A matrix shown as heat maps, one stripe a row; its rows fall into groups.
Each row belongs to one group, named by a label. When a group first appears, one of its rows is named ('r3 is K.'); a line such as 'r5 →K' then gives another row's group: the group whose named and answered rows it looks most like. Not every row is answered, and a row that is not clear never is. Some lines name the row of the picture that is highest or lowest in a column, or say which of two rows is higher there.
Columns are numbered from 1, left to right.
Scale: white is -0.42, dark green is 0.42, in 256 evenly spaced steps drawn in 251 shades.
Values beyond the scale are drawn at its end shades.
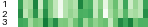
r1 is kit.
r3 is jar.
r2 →kit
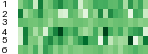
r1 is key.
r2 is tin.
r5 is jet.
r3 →tin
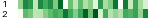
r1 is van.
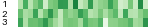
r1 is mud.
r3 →kit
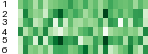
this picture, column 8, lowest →3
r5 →key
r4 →kit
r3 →van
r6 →jet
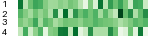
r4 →mud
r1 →tin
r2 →jar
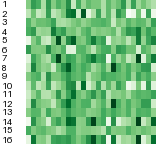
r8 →key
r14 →jet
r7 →jet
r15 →tin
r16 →jet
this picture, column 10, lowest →6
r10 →mud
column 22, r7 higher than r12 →No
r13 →key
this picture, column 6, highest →4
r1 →van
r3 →kit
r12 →key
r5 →jet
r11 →jet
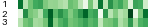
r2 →jet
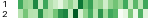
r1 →kit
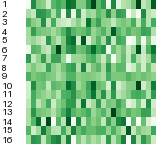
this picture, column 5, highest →14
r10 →jet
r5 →mud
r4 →key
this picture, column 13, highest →3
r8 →mud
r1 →jet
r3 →kit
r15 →jar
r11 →jet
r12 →mud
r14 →van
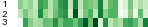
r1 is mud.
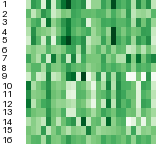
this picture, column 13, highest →15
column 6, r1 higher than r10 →No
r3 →key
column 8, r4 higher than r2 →Yes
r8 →key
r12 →tin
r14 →mud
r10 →tin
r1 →key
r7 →jar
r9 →mud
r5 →key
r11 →tin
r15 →kit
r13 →tin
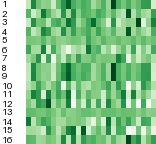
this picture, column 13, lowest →15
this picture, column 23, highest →3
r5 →kit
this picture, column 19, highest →7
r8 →key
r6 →kit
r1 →key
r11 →van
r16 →jar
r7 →van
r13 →tin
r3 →jet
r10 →van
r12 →van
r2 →jar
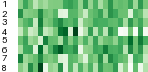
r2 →tin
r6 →key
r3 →key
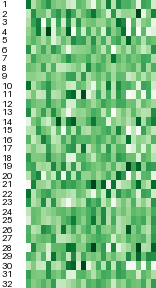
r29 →jar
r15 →van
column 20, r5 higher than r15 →No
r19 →jar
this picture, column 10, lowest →4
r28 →jet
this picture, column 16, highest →21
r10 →tin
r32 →kit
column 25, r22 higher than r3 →Yes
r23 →kit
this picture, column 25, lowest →4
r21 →jet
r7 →key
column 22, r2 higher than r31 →No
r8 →kit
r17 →mud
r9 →mud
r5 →jar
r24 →jet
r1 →tin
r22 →tin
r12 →tin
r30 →mud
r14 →jet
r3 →van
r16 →jar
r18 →tin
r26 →jar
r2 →jet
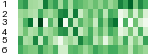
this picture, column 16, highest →6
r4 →mud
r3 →van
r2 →mud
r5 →kit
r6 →tin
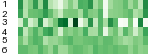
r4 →kit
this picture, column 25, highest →3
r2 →kit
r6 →tin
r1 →kit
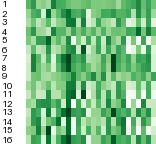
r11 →mud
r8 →key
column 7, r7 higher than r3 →Yes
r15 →van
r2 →key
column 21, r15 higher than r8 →No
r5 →van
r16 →key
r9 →jet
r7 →key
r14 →van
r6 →mud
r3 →mud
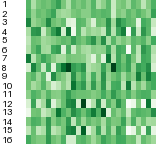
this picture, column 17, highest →7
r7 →tin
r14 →van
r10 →jar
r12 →mud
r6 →van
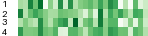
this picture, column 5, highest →1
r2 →tin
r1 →van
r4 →tin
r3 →mud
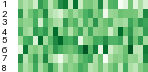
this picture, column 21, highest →4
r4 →jar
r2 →kit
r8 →kit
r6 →jet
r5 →key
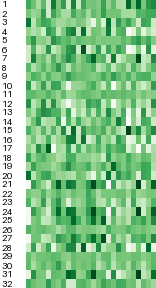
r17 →van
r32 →tin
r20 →tin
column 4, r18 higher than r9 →Yes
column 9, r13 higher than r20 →Yes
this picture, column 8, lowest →14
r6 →mud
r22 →kit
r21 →jet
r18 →tin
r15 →jar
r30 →kit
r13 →van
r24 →jet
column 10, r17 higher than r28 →No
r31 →jet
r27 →jet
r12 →kit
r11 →tin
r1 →jar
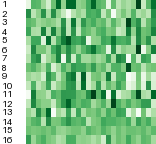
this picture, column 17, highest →9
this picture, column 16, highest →11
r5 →key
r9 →mud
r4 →jar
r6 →jet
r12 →key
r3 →jar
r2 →kit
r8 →jar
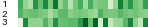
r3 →jet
